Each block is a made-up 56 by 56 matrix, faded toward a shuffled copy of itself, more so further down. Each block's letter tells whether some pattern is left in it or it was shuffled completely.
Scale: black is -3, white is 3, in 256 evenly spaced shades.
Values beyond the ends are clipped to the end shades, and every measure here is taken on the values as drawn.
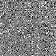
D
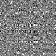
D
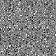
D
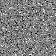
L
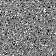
L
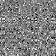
D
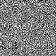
D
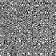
D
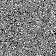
L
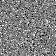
L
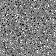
L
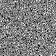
L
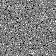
L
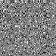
D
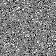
L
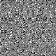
D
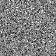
L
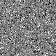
L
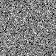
L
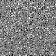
D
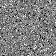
L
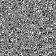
D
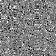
D
